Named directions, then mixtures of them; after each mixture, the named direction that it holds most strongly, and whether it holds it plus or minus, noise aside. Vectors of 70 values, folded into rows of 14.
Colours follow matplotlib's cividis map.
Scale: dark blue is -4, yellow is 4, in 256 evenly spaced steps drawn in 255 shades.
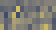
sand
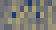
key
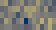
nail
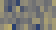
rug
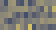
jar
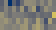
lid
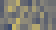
rug, minus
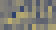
key, plus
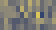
key, minus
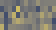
sand, plus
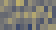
jar, minus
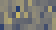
sand, minus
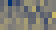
lid, plus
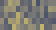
nail, minus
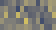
nail, minus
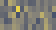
sand, plus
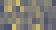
rug, minus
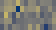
sand, minus
